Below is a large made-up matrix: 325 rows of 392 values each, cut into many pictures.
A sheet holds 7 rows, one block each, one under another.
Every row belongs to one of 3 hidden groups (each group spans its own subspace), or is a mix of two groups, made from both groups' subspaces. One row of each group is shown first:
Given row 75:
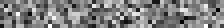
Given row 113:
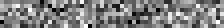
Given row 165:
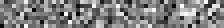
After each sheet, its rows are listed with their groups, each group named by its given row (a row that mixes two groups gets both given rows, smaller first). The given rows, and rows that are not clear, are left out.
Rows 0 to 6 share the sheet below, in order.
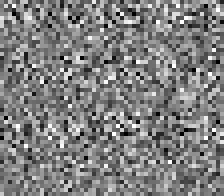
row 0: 75
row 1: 75 and 165
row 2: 165
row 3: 165
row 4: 75
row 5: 75
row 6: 165
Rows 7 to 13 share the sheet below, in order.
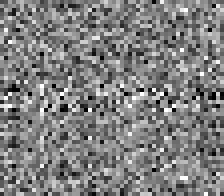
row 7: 75
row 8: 165
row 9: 165
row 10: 113
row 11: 113
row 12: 113
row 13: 75
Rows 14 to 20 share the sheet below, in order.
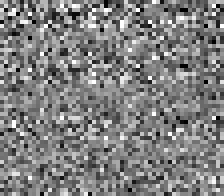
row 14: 75
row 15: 113
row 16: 75
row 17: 113
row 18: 75
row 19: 75
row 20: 113
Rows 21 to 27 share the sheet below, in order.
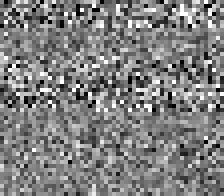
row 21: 165
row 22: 75
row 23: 165
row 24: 113 and 165
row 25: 75
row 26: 165
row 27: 75 and 165
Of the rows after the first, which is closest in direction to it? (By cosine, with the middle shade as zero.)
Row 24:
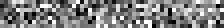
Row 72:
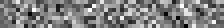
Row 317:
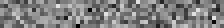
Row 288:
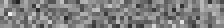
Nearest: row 72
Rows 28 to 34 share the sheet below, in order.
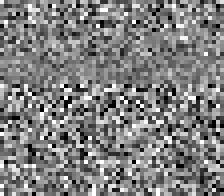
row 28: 113
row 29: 75
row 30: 113
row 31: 165
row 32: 113
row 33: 113
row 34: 75 and 165
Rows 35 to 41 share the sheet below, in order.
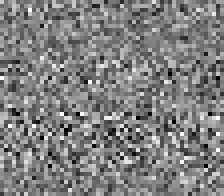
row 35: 75 and 113
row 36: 75
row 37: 113
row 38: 113
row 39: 165
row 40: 75
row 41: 165
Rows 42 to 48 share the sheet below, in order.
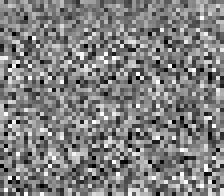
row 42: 113 and 165
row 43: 75 and 165
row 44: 165
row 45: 75 and 113
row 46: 165
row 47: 75
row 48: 165
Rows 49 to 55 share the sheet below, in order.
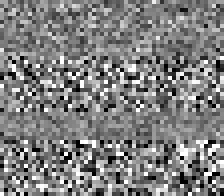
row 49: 75
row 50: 113
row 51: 75
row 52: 165
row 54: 165
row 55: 165
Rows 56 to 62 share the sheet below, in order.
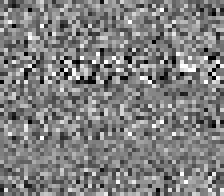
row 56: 113
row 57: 113
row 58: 75 and 165
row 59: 75
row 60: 113
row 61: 75
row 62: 75 and 165
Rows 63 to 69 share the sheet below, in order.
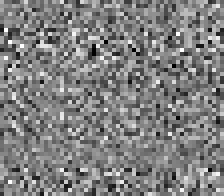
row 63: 165
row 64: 165
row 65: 165
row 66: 75
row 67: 75
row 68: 165
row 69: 165
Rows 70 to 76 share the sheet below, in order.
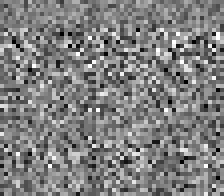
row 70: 75 and 165
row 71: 75
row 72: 75 and 165
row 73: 113
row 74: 113
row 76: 75
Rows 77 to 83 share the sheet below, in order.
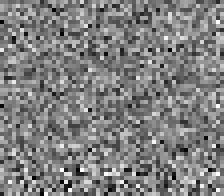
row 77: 113
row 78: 75
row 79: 113
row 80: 113
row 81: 75
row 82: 75
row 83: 165
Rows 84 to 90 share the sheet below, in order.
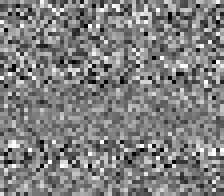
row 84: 113
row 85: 165
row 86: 75
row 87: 165
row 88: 75
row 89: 113
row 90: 75 and 165
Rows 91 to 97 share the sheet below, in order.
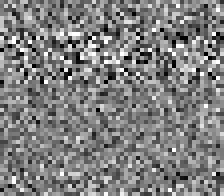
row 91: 75
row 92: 75
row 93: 165
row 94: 113
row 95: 165
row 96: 165
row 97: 75
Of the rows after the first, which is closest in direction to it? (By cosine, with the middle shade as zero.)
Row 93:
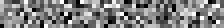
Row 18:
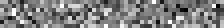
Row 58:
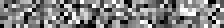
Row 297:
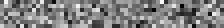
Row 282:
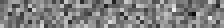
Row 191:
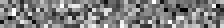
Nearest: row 58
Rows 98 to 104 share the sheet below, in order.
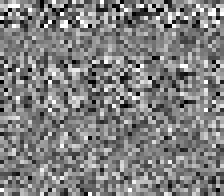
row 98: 113
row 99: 165
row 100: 75
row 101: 75
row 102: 113
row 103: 75
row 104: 113
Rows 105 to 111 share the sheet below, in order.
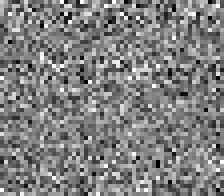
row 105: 165
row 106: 165
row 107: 113
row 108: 75
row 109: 113
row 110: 75 and 165
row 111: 113
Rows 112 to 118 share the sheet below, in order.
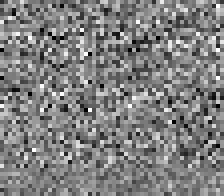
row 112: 75 and 113
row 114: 113
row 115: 113
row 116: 165
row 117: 165
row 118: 113
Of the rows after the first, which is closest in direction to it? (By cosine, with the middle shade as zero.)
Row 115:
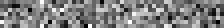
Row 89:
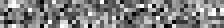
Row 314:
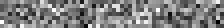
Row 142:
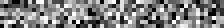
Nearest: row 314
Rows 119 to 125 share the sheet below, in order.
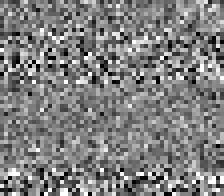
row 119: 165
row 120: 113
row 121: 165
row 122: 113
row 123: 165
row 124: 113 and 165
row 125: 113
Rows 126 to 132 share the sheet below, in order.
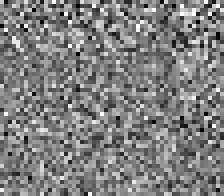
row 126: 165
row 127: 75 and 165
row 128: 165
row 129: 165
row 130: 165
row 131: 165
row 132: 113
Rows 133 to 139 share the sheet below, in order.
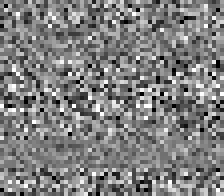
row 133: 75
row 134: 75
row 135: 75
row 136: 113
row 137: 165
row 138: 75
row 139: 113
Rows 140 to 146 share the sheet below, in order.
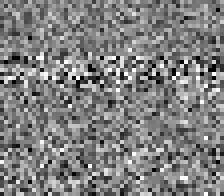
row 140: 75
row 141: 113
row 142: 75 and 113
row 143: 165
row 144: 75
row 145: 113
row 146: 75
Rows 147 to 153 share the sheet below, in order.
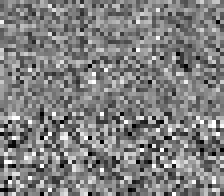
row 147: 113
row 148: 113
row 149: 75 and 165
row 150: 165
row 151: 113
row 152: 113
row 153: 113 and 165
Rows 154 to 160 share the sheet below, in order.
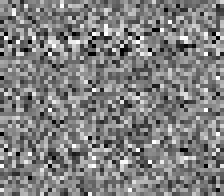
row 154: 75
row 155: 75
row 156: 113
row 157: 75
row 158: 113
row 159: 75
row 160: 113
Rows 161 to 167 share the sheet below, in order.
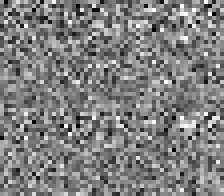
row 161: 165
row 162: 75
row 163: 75 and 113
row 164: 113
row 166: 165
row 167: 165
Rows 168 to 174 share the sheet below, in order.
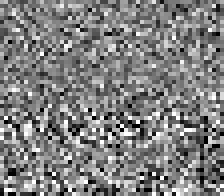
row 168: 75
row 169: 165
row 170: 165
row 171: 113
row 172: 75
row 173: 165
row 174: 113
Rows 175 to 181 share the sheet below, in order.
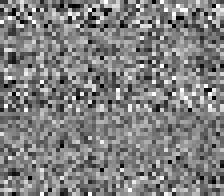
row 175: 75
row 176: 113
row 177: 113
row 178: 165
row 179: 113
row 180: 75 and 165
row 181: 113
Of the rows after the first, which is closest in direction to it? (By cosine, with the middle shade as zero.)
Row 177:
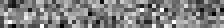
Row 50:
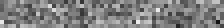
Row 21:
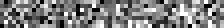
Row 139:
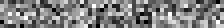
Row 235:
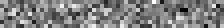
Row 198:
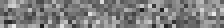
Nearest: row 139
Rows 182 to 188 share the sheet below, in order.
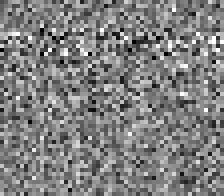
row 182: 165
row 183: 113
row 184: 75
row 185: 75
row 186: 113
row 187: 165
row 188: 165
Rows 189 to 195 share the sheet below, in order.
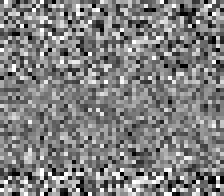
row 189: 165
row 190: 113
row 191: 75
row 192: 113
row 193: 113
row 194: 75 and 113
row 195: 113
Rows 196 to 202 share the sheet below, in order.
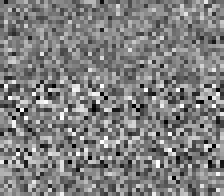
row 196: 165
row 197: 113
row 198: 113
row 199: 165
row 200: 75
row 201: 75 and 165
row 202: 165
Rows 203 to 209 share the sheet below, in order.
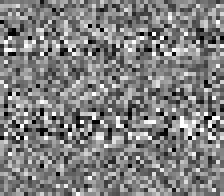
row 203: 113
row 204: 113
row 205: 75
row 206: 165
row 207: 165
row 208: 165
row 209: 75
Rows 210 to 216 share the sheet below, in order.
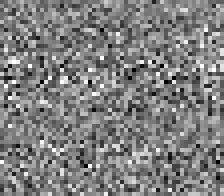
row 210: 75
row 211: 165
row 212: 113
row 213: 165
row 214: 165
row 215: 113
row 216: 75
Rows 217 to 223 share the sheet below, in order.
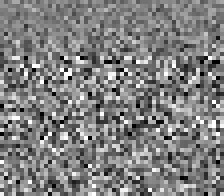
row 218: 75
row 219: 165
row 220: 75 and 113
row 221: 113
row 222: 113
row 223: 75
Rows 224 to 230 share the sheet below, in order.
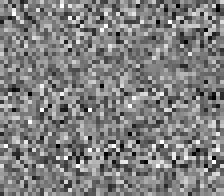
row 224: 75
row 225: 165
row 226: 75
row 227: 113
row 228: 113
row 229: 75
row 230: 165
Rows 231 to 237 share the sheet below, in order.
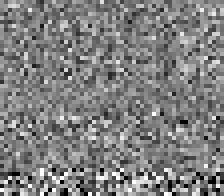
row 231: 113
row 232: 165
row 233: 165
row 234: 165
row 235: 75
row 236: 75
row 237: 113
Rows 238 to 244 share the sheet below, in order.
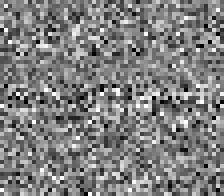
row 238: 75
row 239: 165
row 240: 165
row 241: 113 and 165
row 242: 75
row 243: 75
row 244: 113
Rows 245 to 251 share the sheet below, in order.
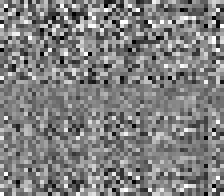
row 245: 75
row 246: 113
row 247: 75
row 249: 75
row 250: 75
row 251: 75
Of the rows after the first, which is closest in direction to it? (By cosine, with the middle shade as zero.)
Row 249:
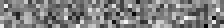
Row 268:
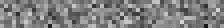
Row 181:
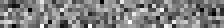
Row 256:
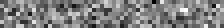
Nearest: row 268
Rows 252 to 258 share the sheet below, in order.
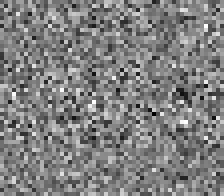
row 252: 75
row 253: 165
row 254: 75 and 165
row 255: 75 and 165
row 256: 75
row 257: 165
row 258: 75
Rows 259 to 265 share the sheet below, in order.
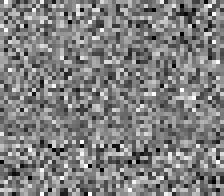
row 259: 165
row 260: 165
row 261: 165
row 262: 165
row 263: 113
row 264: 113
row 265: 113
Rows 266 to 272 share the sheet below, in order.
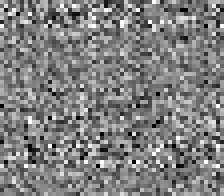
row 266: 75
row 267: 75
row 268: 75
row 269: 113
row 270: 113
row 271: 113
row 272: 75
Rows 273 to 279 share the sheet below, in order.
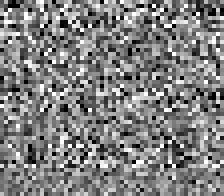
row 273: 113
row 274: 113 and 165
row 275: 75 and 113
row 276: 113
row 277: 75 and 113
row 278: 75 and 113
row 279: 165
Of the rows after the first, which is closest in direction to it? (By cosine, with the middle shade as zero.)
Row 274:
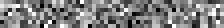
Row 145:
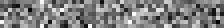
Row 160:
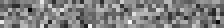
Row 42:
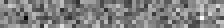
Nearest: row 42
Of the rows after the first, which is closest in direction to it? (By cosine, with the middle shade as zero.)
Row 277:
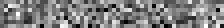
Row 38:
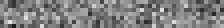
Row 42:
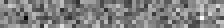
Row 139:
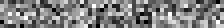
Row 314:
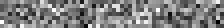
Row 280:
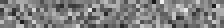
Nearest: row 42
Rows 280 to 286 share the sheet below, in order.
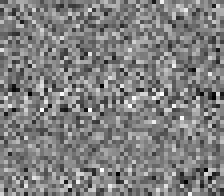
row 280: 75
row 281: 113
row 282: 165
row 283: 113
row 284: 165
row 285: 113 and 165
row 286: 165
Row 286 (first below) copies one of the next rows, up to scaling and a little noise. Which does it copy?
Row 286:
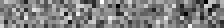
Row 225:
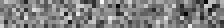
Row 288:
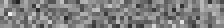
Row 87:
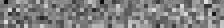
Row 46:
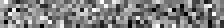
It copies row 225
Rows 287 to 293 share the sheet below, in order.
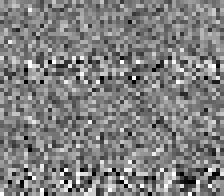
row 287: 113
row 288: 165
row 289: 113
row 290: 75
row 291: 75 and 113
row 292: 113
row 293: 165
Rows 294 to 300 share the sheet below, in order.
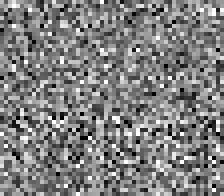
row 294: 113
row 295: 113 and 165
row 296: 75
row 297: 165
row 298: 75 and 113
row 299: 75
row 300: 75
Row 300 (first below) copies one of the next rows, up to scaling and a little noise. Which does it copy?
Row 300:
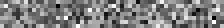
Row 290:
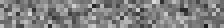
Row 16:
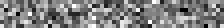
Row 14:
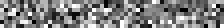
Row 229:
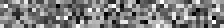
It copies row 229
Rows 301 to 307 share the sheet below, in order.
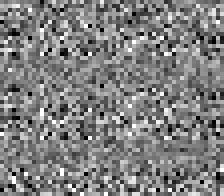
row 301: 113
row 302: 113
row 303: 165
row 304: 113
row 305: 113
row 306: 75
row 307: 75
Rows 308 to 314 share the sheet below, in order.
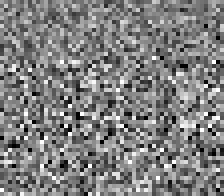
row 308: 75
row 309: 75
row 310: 75
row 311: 165
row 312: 165
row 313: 113
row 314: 113
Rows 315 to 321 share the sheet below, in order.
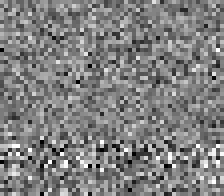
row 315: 75
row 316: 113
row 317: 75
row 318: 75 and 165
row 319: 113
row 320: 113
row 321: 113
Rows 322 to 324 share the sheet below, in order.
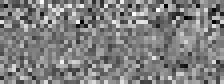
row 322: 75 and 113
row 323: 165
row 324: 75
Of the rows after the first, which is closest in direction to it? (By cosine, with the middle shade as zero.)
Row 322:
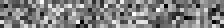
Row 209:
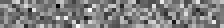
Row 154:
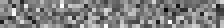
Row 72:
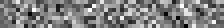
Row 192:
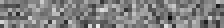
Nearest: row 192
